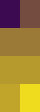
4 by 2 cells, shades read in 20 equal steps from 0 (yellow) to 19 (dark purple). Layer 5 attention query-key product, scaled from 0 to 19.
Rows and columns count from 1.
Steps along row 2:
same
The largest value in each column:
19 13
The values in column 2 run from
0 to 13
